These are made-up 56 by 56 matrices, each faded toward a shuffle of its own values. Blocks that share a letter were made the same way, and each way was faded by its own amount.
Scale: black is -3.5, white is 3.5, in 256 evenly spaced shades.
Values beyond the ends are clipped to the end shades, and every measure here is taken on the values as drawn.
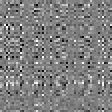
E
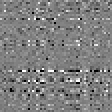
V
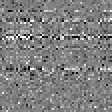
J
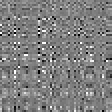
E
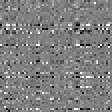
V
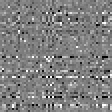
J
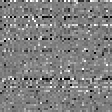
J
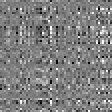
E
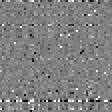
J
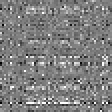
J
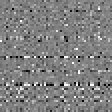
J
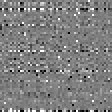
J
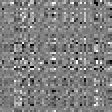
E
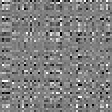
E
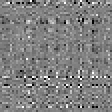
V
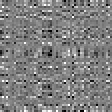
E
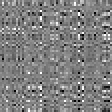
E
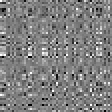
E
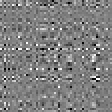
E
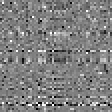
J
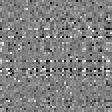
J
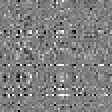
V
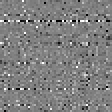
J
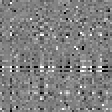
J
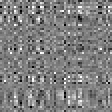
E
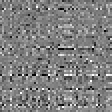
J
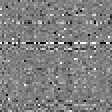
J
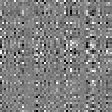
E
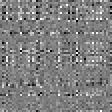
V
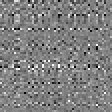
V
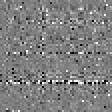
J
